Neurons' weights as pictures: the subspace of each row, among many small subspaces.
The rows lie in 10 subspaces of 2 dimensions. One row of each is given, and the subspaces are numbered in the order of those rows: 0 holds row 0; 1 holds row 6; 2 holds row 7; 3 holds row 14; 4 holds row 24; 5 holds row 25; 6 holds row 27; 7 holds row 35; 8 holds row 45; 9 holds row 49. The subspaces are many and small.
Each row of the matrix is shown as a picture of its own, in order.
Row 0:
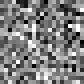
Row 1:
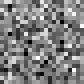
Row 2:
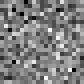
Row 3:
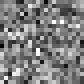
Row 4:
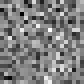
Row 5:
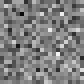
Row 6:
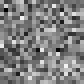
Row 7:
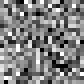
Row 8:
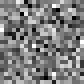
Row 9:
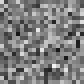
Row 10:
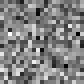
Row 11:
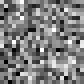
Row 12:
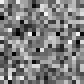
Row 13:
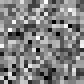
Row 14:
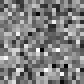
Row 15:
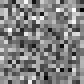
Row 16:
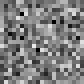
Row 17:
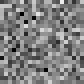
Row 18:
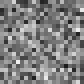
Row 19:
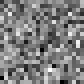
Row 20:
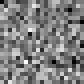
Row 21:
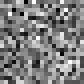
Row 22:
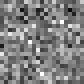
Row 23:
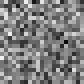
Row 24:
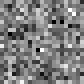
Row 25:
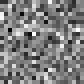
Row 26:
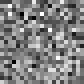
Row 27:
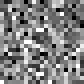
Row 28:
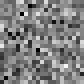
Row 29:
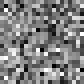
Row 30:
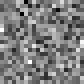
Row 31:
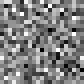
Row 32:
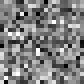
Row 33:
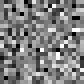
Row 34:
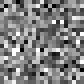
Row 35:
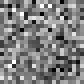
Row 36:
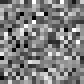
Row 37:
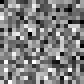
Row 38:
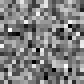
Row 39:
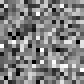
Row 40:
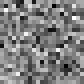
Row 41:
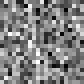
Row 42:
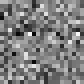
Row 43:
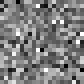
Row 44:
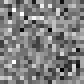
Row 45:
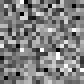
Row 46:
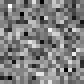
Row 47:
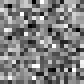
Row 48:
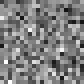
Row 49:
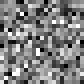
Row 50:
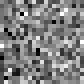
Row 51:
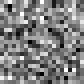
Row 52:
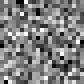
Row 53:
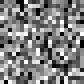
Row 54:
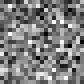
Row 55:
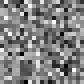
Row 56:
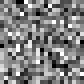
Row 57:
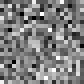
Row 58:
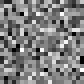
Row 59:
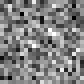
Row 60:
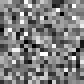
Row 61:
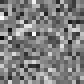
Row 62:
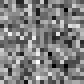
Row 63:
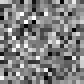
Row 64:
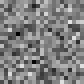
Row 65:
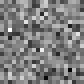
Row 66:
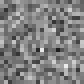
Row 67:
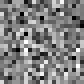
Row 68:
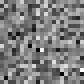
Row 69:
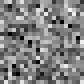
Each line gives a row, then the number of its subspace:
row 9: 3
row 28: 9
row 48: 1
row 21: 7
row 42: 5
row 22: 4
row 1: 6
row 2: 2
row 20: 1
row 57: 7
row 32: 9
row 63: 3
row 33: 8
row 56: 2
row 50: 9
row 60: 6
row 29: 3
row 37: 1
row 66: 1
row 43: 5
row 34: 5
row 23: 0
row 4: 2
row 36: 3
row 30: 6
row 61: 5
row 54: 6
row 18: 0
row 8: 6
